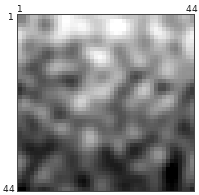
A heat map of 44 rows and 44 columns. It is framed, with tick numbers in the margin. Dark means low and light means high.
Overall the values sit about 50% of the way up the scale. There is an overall slope up to the top. The texture is blotchy. There are no regular stripes. The top middle is the ninth with the highest average. No lone cell stands out from its neighbours.
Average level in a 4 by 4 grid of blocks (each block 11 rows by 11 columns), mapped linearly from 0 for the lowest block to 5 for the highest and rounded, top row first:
4 5 5 5 / 2 3 3 3 / 1 2 2 1 / 0 0 0 0
